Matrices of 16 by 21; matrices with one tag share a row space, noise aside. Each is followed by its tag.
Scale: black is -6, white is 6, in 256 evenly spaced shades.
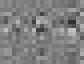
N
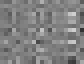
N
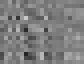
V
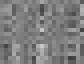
N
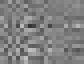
V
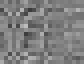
V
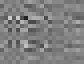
V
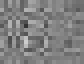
V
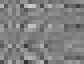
V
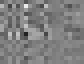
V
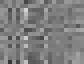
V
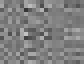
V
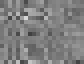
V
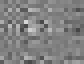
V
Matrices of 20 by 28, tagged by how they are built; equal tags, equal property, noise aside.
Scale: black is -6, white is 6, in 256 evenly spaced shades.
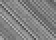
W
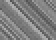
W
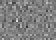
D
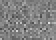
D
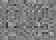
D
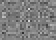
D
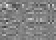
D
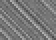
W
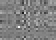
D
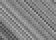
W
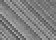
W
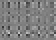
D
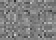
D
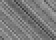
W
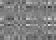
D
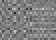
D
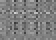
D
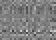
D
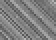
W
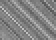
W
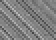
W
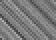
W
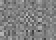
D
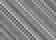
W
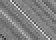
W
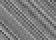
W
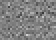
D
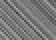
W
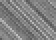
W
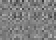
D
